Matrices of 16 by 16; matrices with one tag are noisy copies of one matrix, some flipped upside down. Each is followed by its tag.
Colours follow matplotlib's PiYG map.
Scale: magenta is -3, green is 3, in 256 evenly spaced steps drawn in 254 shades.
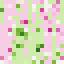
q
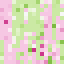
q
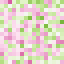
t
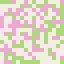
t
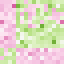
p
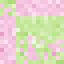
p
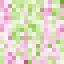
q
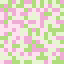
t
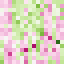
q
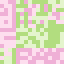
p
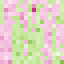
q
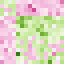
p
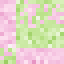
p
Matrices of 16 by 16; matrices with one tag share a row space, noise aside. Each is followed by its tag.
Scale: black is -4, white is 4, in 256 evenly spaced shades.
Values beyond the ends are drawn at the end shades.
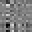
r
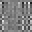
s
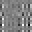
s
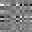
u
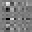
r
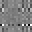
s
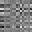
u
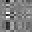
r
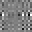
s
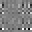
s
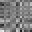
u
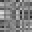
u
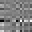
u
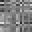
u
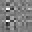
r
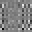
s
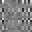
s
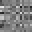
u
